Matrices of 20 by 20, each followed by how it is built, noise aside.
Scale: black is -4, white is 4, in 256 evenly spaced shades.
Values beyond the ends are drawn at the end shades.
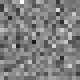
noise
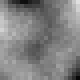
smooth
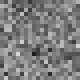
noise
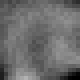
smooth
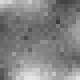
smooth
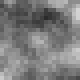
smooth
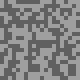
noise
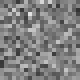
noise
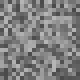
noise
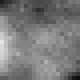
smooth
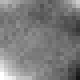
smooth
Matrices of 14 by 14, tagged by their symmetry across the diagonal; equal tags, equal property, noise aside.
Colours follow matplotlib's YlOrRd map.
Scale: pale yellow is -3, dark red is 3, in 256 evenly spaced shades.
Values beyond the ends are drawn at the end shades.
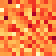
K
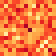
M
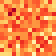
M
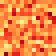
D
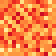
M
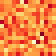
K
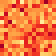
M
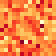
K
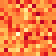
D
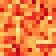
D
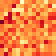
K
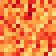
D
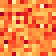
K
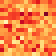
D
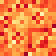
M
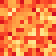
M
